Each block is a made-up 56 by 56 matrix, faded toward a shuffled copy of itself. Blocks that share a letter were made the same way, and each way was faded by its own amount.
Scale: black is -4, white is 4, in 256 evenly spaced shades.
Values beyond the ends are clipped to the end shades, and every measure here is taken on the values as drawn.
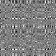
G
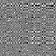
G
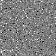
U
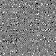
U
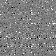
U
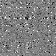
U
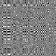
G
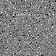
U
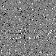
U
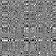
G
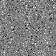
U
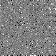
U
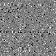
U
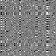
G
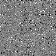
U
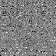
U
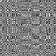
G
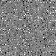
U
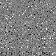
U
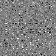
U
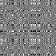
G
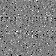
U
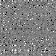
U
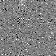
U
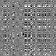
G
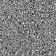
U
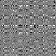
G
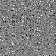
U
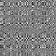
G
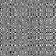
G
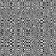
G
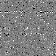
U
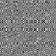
G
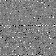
U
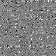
U
